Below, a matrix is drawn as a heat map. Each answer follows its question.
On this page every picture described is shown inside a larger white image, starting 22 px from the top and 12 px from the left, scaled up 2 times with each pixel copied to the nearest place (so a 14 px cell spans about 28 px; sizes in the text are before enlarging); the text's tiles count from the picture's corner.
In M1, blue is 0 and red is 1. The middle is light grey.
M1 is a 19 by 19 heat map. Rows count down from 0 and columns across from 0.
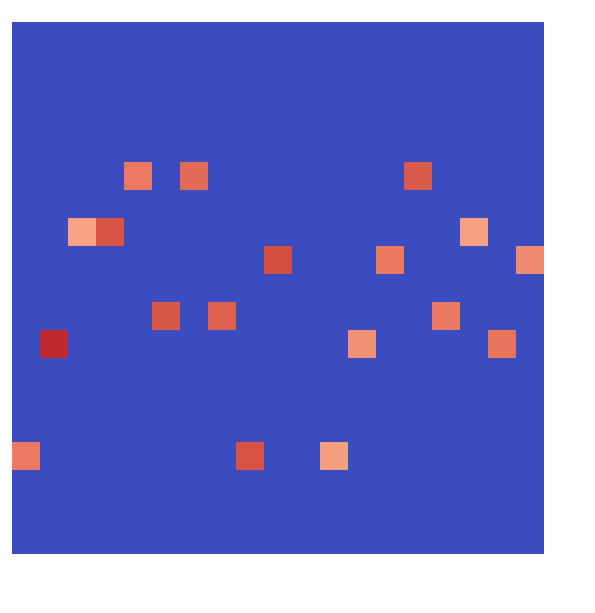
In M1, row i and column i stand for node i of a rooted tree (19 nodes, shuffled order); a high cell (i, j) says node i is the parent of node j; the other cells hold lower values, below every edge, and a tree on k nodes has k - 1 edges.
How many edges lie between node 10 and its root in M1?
0
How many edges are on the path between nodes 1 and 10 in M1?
3
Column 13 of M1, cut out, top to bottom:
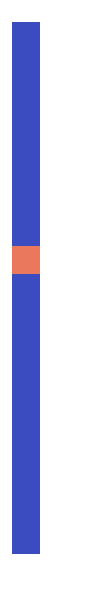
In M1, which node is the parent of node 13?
8
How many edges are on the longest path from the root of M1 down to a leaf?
3
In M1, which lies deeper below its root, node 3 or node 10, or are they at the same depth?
node 3
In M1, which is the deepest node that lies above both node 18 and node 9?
8
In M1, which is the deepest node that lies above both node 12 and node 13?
15
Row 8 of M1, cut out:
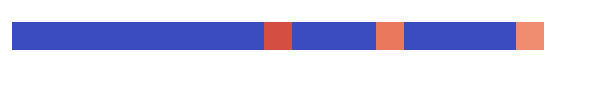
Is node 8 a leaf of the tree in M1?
no
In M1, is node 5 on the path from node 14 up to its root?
yes
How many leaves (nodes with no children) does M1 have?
13
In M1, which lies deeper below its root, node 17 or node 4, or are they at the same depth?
node 17
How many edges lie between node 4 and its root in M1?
2
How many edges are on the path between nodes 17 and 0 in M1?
3
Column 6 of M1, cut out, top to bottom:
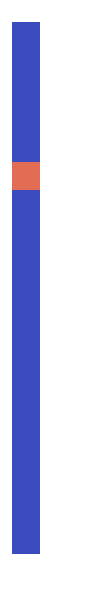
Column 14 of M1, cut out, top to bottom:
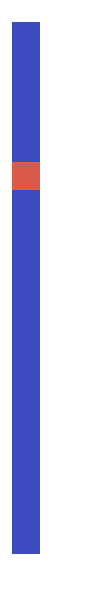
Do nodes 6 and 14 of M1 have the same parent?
yes
